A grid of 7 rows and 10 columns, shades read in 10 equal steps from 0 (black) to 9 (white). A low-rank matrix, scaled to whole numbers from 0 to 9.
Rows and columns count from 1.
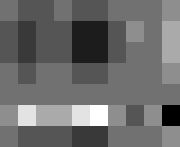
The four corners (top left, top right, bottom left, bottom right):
4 5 4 5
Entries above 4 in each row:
1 2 1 1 0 8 1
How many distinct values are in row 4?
3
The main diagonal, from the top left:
4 2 3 4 4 9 4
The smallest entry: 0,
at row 6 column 10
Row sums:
37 31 30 38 40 55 34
